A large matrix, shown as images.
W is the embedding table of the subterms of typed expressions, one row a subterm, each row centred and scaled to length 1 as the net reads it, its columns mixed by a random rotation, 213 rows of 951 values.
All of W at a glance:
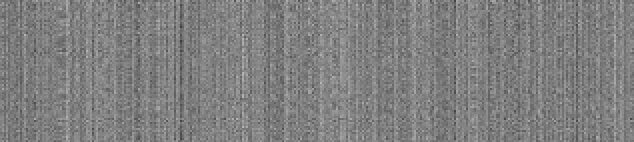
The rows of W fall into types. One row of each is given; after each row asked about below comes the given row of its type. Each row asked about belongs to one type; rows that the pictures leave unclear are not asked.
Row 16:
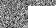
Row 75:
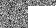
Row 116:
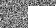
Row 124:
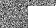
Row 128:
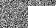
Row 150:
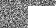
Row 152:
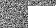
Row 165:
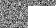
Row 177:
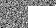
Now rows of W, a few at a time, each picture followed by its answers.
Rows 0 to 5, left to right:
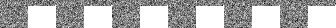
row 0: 165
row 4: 165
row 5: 165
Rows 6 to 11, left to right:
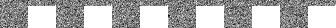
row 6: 128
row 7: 124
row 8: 152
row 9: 75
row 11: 150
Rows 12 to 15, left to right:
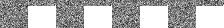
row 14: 150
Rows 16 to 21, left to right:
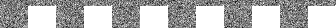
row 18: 165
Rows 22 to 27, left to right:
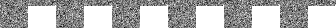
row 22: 75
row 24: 16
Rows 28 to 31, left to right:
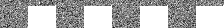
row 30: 128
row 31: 124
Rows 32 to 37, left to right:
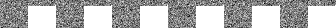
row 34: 124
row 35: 150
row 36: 165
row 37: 128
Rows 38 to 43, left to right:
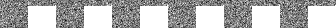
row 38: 152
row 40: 124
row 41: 152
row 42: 177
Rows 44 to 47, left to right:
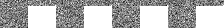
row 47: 75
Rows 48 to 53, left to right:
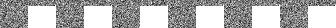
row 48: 116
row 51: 124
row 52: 124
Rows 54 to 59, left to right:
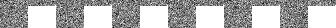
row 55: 16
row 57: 116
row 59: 152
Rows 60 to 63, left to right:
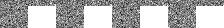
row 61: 16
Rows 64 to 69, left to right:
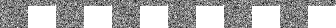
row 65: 165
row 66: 150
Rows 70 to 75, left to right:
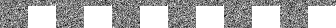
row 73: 116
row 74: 75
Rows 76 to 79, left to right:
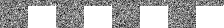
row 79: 152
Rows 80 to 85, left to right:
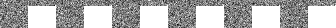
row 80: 116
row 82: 16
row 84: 116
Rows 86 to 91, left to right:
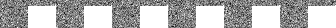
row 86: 124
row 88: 150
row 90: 152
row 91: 75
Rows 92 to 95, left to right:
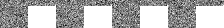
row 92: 150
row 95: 75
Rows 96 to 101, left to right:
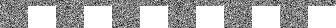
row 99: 75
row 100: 152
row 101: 177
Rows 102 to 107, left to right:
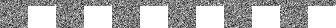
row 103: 16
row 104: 124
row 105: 124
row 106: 128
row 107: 152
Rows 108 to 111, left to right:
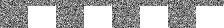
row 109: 124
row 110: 116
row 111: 116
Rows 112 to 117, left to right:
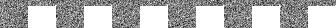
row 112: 152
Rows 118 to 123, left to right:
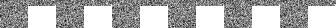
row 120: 116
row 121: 124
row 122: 150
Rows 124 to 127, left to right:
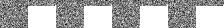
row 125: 150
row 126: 150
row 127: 116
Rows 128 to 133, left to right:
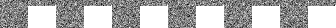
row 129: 165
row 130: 124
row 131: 150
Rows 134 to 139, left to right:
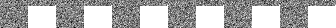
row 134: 177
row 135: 177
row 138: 165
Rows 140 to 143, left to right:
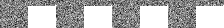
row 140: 128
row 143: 152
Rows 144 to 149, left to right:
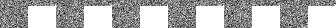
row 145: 75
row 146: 116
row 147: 124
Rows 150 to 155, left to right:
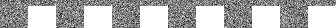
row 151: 177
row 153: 128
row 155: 152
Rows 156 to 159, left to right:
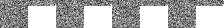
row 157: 150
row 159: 150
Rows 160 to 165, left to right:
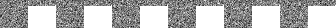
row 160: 75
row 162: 116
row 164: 124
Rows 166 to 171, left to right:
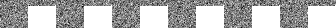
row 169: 75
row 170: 165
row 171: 116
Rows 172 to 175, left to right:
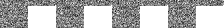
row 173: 150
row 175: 150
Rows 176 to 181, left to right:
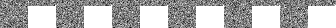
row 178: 177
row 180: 75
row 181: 16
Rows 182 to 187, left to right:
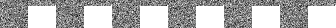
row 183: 150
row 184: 116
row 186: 116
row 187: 124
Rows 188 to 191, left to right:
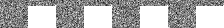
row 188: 152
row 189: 177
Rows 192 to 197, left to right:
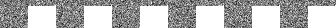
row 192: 16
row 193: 116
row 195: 124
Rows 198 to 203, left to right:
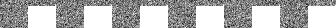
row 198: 116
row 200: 16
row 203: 16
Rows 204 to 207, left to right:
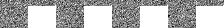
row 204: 150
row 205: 152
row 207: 75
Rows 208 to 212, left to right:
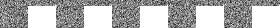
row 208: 152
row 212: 177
